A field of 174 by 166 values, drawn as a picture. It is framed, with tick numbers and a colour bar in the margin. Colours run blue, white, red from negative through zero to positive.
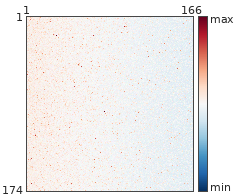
Slope: up to the left. Grain: fine. Odd rows or columns: none. Average level on the scale: 50%. Stripes: none.
